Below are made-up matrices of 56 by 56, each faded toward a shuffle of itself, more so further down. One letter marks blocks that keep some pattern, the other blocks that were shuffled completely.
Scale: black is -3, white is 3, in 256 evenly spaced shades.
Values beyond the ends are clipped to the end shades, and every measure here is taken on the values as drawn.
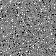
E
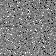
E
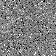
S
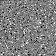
E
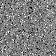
E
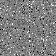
S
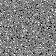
E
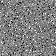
E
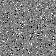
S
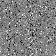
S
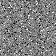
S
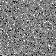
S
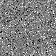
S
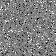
E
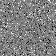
E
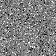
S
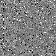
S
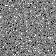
E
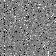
S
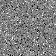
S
